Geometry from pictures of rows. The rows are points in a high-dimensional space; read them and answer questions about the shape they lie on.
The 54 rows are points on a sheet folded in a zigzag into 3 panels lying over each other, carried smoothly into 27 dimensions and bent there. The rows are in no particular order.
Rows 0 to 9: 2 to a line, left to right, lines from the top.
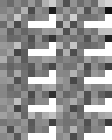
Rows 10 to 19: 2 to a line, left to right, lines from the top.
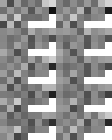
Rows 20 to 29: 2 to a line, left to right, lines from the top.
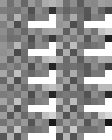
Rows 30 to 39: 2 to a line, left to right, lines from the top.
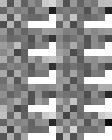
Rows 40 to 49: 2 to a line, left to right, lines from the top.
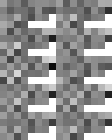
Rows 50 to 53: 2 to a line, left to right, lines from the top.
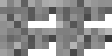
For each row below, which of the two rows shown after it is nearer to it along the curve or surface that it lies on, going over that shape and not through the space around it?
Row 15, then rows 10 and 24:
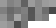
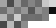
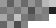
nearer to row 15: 24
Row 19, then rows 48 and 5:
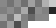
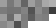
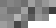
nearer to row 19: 5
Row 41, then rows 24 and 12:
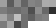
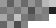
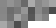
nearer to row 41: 24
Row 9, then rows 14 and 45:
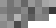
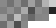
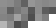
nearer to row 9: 45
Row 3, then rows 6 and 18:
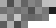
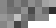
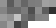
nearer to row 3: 18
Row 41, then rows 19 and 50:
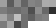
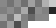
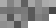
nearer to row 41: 50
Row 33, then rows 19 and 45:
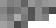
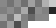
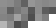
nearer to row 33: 45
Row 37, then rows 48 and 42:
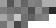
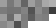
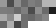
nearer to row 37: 42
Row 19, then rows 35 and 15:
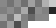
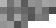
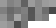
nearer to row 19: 15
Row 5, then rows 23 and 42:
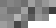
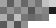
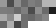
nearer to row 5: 23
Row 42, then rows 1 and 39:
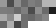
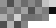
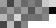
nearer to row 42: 39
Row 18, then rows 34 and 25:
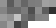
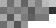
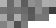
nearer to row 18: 25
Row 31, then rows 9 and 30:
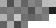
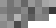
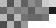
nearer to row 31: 30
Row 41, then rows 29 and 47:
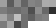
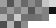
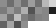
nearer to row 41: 29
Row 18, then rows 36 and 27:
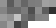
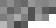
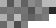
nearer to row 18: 27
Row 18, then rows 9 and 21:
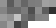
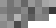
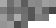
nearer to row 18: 21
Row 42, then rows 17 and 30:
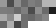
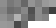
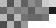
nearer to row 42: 30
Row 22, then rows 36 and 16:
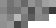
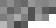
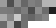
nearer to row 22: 36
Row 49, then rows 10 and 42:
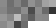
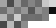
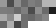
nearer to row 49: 10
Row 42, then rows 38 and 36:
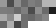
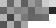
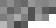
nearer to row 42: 38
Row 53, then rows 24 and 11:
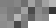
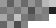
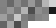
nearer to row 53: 11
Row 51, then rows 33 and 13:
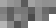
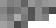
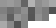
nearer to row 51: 33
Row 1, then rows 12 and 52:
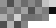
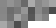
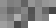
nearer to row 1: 52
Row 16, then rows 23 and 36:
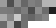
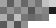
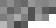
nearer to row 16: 23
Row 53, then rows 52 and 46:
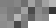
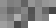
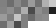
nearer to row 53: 46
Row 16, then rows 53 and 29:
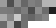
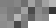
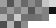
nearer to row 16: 29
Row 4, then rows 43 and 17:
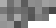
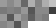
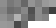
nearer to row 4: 17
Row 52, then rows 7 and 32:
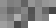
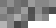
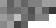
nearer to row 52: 7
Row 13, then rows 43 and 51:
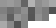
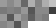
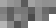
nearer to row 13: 43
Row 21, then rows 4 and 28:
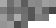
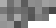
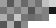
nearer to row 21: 4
